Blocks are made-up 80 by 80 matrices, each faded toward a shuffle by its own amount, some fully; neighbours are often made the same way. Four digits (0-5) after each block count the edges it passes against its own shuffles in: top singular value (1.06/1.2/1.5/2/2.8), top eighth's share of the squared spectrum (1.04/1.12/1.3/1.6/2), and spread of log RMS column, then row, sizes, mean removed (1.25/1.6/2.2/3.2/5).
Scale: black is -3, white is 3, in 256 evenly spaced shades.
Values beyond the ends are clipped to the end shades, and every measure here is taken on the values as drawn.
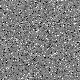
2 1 0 0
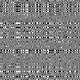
5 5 3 4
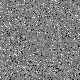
1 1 0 0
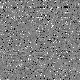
3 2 0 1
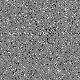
2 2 0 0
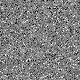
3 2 0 0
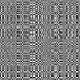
5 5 4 4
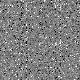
3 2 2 0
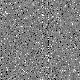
3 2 1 0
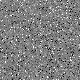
1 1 1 0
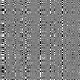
5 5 4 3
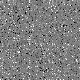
3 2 1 0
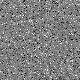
2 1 0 0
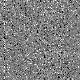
2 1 2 0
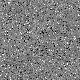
0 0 0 0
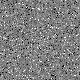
0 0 0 0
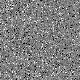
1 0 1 0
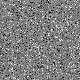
0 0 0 0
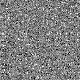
3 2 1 0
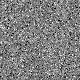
1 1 0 0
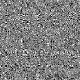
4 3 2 2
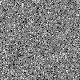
2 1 0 0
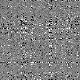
2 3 3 3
